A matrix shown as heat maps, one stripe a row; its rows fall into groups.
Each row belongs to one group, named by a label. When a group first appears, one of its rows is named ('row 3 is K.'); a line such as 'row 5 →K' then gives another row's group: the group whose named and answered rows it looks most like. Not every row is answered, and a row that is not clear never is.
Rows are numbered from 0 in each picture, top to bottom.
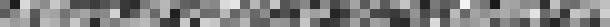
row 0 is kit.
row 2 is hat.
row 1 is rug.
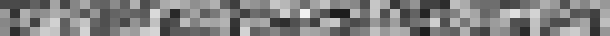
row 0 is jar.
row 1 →kit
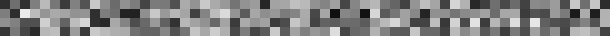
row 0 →jar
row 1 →kit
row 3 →jar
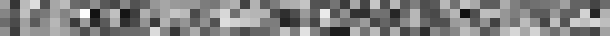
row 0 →kit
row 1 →rug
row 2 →rug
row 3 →kit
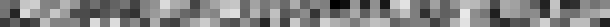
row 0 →kit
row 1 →kit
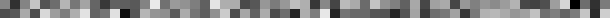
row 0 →kit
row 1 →rug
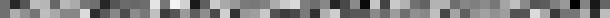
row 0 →kit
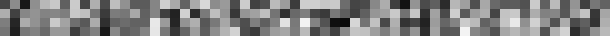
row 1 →hat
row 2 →kit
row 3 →kit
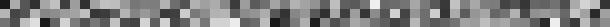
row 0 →jar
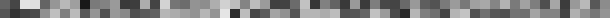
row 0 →rug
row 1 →jar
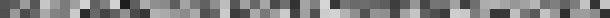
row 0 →rug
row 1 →jar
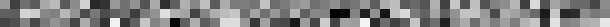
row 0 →hat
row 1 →kit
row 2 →rug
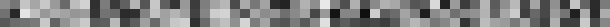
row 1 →kit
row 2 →rug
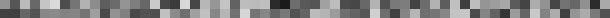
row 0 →hat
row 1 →jar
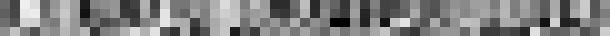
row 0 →rug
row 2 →kit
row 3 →hat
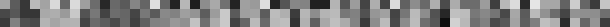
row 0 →hat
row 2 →jar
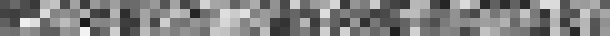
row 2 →rug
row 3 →rug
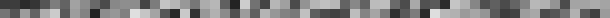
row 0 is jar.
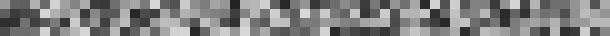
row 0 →hat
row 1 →jar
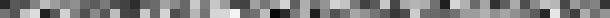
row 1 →rug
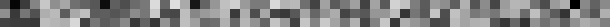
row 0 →kit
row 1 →hat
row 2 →jar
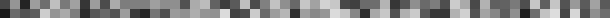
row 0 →jar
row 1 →jar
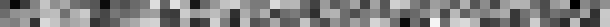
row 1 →hat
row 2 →hat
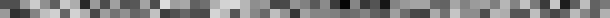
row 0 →rug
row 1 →hat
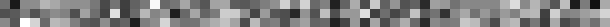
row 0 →kit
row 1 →rug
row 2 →kit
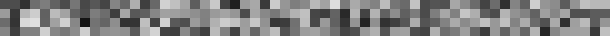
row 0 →jar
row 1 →kit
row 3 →hat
